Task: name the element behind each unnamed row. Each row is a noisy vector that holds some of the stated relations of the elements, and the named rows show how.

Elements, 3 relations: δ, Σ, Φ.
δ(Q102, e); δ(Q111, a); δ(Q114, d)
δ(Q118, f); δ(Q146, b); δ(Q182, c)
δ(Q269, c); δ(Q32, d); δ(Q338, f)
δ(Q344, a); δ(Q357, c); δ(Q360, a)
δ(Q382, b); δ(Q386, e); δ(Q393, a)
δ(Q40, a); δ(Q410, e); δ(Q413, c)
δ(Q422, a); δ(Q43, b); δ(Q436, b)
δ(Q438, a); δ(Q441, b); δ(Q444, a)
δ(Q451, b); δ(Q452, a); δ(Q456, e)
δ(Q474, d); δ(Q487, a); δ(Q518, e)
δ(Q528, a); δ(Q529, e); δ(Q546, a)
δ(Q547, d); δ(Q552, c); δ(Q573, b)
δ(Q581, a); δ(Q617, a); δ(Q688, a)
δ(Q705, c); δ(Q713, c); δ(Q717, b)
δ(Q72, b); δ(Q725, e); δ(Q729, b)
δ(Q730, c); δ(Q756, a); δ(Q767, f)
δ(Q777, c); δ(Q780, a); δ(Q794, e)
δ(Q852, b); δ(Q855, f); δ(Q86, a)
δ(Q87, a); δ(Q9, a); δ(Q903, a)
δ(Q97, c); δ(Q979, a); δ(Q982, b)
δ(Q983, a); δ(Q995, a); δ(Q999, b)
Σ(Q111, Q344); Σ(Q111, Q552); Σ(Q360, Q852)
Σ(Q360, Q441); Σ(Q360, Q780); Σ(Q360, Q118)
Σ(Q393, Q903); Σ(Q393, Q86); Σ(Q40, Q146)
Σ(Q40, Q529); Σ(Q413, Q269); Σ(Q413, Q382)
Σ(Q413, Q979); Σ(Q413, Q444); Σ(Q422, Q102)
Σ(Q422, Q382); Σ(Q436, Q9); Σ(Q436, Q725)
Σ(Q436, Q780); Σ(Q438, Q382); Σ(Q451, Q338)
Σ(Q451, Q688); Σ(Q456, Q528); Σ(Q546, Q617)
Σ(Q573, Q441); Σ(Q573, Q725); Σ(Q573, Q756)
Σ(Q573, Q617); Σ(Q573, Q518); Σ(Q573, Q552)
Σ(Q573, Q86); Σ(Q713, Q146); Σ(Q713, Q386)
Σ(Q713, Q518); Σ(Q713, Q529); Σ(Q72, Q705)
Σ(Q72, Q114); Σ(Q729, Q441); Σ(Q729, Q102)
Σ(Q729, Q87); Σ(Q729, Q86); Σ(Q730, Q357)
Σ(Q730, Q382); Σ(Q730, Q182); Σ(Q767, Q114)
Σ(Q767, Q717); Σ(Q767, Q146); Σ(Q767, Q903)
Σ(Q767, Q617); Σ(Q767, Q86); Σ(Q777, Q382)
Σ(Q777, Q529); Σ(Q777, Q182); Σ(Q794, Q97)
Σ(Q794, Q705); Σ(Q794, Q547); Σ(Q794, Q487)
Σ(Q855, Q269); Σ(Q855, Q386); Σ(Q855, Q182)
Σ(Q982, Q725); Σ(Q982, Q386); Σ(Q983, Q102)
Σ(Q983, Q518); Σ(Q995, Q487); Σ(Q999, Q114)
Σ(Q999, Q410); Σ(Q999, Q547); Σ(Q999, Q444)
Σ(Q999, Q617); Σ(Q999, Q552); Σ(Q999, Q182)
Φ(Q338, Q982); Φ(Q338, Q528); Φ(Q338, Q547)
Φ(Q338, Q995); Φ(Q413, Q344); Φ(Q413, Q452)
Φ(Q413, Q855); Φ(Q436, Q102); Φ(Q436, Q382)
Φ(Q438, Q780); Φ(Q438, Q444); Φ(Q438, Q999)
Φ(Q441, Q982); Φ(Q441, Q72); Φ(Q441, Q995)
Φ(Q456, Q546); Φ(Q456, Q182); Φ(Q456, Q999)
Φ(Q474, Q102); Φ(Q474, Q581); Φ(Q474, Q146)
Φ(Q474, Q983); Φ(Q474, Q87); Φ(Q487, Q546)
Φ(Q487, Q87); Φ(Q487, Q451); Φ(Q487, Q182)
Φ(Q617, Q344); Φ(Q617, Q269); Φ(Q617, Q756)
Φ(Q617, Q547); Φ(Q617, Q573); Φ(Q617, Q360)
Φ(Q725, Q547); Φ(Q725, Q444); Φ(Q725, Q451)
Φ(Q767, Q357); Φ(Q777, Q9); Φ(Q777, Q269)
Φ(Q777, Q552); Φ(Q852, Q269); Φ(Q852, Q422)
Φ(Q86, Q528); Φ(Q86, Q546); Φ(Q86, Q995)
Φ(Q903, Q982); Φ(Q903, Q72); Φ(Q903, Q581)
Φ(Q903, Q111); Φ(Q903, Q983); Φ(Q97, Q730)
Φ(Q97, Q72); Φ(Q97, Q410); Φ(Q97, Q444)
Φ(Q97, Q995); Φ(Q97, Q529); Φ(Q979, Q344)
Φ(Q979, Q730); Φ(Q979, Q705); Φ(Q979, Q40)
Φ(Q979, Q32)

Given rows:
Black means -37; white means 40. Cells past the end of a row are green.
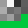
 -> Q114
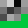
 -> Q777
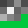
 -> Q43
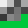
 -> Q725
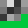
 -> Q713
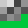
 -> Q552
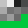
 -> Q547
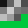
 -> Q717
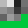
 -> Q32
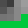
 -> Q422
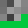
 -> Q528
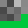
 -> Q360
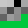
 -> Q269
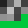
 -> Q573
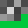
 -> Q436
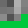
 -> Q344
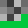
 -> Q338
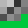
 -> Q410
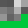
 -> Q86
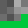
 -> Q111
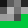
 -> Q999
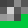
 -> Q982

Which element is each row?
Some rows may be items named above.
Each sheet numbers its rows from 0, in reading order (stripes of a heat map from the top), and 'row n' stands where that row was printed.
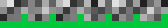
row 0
Q794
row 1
Q487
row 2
Q794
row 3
Q118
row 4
Q725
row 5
Q72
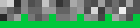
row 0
Q456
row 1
Q546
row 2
Q40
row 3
Q436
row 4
Q852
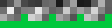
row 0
Q43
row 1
Q382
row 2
Q72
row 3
Q146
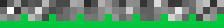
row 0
Q451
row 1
Q441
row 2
Q983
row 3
Q40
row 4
Q444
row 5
Q393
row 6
Q382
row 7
Q529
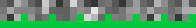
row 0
Q688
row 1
Q617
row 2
Q393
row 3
Q382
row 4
Q438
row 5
Q688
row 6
Q995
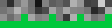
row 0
Q979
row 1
Q855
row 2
Q688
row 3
Q767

